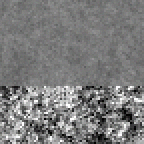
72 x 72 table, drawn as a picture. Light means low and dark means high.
The distribution is heavy-tailed on both sides. Neither half mirrors the other. No regular stripes run through it. The top part is calmer, up to a seam about 60% of the way down. Overall the values sit about 50% of the way up the scale.
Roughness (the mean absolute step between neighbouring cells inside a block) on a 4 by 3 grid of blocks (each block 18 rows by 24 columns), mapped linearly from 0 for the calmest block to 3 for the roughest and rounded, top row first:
0 0 0 | 0 0 0 | 2 2 2 | 3 3 3
